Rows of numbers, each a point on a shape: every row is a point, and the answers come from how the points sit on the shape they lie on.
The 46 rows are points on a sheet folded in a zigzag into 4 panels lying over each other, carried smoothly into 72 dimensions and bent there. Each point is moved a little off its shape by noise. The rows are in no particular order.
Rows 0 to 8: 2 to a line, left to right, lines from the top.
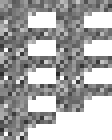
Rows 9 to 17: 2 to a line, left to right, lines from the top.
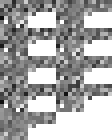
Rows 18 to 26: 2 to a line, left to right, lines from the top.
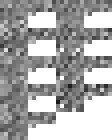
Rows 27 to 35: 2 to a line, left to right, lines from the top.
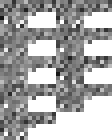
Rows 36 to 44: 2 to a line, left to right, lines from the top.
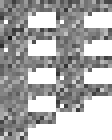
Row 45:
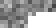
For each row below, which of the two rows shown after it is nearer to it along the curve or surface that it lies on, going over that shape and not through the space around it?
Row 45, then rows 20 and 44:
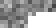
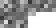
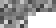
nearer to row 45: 20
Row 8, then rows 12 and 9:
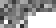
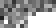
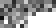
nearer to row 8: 9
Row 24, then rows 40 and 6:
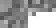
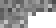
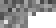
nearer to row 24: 6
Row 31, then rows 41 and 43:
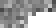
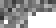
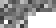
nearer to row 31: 41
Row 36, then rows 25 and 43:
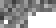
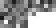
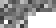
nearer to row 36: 25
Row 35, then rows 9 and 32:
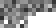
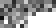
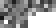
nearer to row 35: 9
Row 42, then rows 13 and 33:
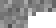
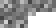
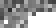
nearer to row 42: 33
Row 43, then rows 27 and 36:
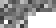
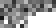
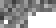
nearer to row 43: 27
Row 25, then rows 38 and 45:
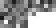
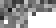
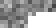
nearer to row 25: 38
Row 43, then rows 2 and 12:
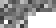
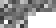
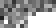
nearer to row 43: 2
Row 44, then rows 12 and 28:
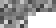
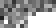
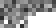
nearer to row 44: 28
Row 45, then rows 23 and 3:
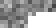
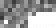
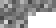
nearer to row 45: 3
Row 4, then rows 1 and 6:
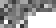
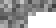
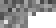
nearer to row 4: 1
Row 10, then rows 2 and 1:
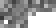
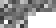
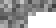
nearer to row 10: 1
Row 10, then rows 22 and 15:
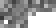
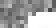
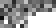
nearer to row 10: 22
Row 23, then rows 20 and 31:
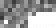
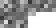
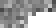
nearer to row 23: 31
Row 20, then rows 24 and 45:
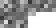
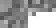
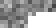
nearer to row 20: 45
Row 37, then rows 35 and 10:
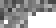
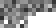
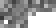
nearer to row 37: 10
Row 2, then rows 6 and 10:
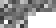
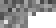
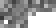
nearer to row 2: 10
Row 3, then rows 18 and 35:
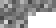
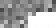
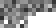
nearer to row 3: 18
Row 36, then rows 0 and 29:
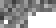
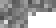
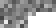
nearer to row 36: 0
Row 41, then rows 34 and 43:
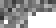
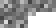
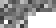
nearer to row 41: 34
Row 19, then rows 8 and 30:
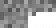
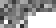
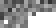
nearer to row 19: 30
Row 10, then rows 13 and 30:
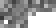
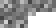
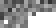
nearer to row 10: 30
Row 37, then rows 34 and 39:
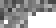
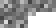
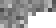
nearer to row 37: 39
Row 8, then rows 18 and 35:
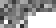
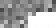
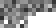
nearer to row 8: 35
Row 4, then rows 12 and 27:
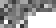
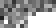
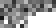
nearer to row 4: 27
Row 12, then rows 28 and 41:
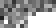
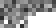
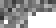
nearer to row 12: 28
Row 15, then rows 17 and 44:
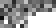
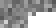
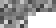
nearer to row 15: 44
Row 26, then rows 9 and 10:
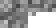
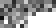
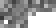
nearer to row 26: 10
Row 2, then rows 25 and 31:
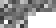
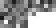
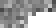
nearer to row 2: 31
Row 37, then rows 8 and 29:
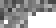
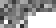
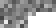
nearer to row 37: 29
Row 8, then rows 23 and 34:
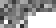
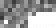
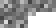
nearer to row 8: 34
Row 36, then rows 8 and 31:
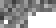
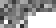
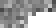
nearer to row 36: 31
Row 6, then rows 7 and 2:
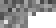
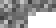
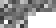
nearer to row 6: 7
